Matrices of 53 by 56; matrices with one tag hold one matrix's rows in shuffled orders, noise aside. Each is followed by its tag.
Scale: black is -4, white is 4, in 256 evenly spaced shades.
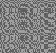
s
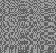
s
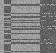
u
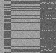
u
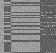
u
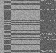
u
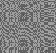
s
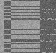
u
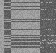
u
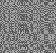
s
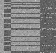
u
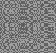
s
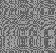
s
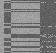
u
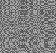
s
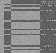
u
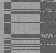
u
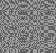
s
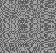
s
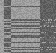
u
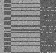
u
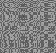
s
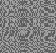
s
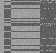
u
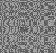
s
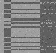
u
